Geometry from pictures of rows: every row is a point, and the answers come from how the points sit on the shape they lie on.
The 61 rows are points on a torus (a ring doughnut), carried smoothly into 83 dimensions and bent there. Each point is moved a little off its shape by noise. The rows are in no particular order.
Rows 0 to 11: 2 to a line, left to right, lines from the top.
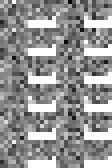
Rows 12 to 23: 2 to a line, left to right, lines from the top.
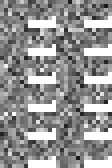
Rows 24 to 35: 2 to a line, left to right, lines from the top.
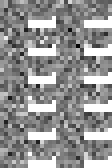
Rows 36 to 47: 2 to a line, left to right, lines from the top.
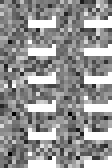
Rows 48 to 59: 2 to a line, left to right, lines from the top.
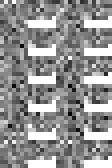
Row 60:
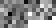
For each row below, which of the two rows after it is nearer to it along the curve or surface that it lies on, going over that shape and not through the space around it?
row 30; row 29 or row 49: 29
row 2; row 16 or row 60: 60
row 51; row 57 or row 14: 14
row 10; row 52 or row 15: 15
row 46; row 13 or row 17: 17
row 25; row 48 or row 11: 11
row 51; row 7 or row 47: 7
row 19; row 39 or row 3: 3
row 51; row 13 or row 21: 21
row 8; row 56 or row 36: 36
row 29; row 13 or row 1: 1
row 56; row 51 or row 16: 16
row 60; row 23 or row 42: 42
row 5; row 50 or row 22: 22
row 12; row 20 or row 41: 41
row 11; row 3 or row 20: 20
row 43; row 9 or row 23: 9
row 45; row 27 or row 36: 27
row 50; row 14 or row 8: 8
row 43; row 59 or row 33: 59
